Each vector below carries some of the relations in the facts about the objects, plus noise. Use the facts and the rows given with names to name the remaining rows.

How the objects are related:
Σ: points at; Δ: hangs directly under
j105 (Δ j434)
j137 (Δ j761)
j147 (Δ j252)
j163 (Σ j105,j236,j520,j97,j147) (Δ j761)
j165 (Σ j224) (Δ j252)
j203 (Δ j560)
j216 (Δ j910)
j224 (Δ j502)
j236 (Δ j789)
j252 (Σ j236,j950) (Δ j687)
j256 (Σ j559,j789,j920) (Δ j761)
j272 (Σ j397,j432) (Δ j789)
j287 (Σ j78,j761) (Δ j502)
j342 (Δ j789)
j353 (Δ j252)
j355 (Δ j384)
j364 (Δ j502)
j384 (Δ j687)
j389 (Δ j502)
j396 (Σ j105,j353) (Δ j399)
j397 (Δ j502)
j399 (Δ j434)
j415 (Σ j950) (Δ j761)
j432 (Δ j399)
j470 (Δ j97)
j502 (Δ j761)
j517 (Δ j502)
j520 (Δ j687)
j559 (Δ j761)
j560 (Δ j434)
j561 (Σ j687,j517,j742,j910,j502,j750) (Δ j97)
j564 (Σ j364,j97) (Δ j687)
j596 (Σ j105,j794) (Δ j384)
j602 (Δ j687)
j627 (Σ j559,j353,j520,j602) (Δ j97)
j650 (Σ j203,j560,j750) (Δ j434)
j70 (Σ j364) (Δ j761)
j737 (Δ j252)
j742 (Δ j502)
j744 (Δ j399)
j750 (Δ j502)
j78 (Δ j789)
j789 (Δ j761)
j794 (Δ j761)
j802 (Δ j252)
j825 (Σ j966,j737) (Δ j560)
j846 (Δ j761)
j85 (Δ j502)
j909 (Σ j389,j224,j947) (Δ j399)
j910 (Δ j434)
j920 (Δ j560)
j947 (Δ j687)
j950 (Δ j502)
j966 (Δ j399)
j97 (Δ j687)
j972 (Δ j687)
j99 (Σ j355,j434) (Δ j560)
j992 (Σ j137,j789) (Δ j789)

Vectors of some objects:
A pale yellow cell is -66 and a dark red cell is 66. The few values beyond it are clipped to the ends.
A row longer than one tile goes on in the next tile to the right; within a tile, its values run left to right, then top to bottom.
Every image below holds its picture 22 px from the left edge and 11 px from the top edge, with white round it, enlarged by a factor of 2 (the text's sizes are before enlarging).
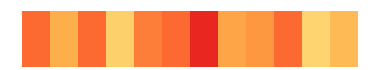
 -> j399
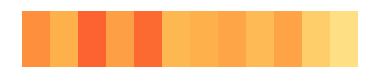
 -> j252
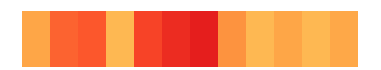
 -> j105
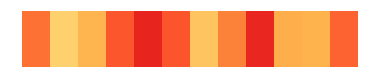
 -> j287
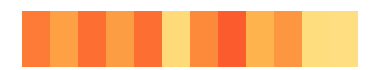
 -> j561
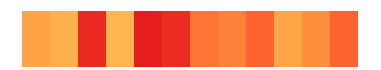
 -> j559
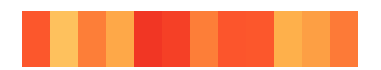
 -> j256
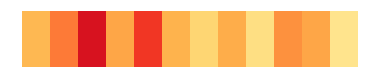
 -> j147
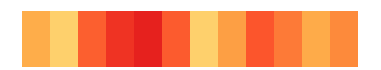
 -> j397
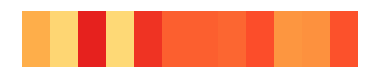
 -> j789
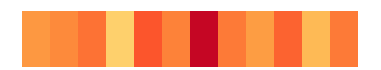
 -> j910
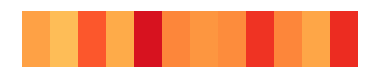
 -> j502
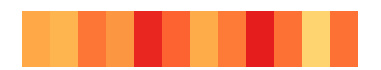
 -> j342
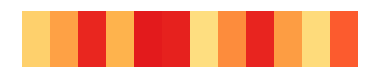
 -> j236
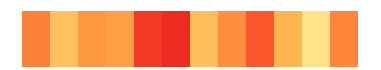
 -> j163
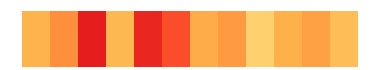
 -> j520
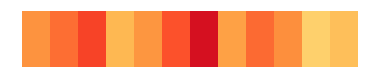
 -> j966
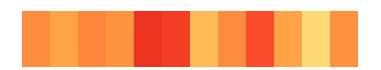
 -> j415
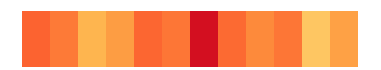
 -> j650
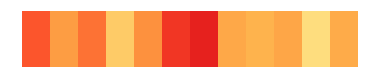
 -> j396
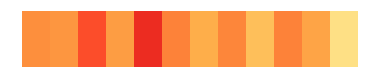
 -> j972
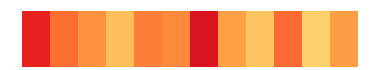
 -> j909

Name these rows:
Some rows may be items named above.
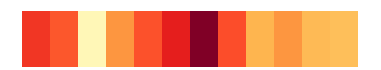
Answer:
j99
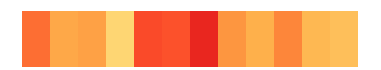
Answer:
j434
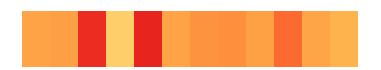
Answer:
j687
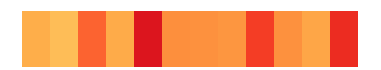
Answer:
j502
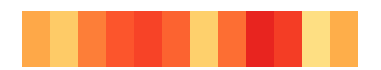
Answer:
j272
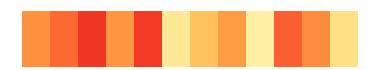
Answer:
j165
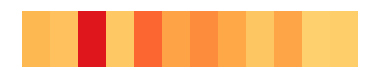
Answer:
j97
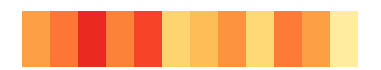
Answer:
j802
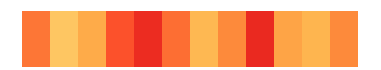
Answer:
j287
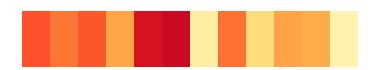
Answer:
j596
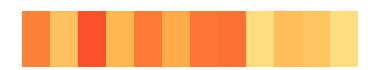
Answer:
j627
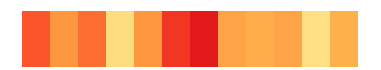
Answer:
j396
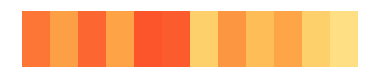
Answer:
j564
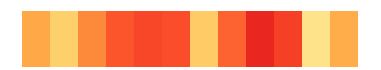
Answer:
j272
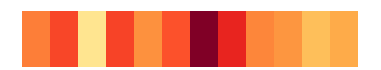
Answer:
j825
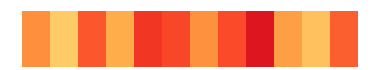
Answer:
j992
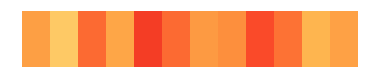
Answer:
j761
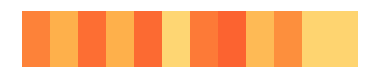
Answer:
j561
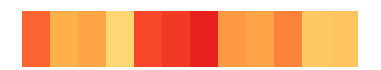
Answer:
j434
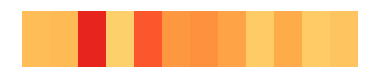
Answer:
j97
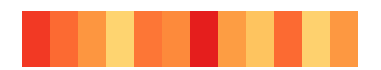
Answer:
j909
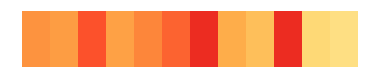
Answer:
j432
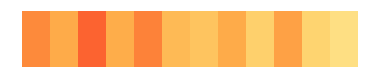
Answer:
j252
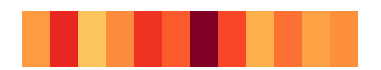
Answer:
j203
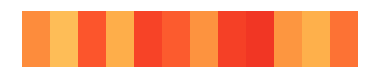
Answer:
j992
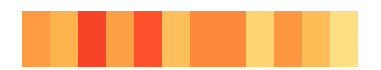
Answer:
j470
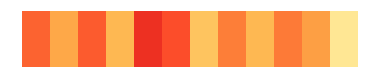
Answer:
j384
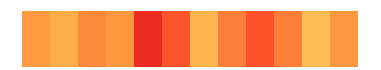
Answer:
j846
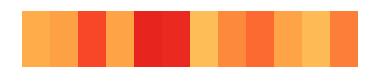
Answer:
j794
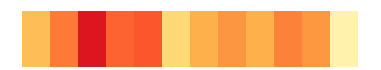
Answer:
j737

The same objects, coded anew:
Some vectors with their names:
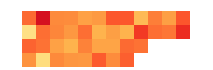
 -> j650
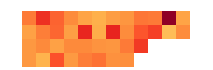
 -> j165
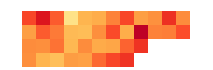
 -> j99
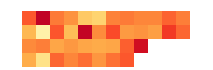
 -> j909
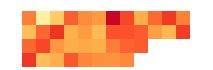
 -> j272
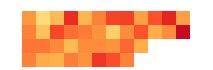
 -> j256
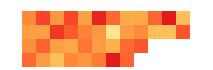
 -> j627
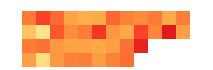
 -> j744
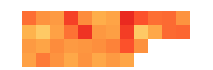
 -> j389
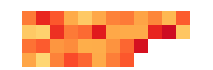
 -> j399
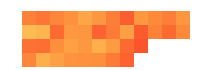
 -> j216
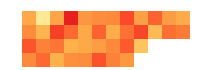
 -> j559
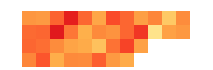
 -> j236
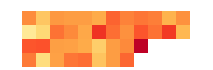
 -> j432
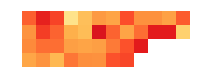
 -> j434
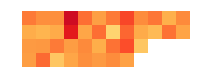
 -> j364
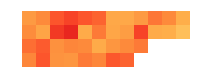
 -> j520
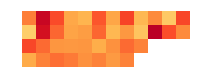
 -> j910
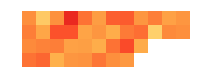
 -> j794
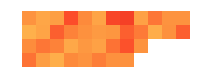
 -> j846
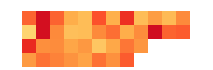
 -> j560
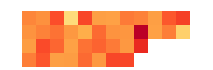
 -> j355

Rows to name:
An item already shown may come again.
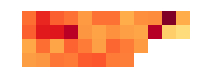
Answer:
j252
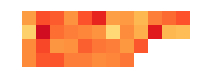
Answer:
j687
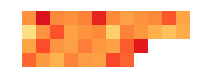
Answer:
j470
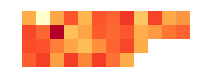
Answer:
j789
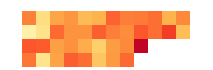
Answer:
j432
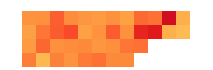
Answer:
j802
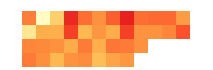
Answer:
j397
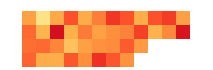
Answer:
j992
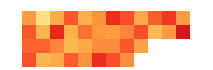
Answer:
j992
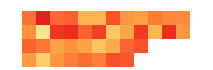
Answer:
j396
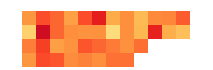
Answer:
j687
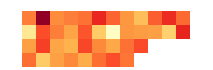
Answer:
j561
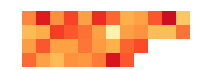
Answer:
j627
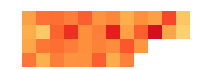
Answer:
j737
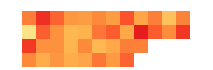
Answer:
j203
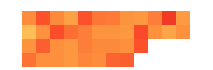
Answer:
j972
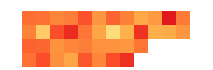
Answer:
j596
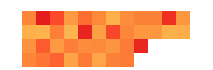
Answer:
j947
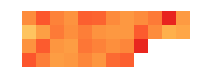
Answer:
j972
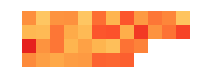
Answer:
j920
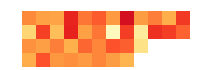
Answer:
j502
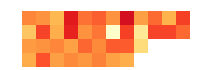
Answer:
j502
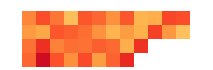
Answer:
j384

